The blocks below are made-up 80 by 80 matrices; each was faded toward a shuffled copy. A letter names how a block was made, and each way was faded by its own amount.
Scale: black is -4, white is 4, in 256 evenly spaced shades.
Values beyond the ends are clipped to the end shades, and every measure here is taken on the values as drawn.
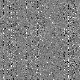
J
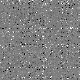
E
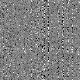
J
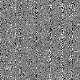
J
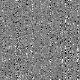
J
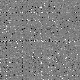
E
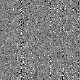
J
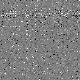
E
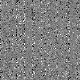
J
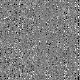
J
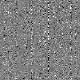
J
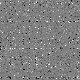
E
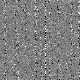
J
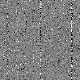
J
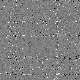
E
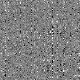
J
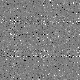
E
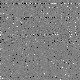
E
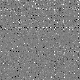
E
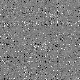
E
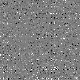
E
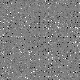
E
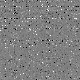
E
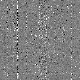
J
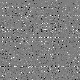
E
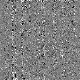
J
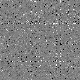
E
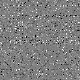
E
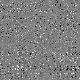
E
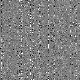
J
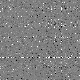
E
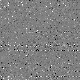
E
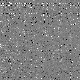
E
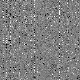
J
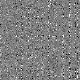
J
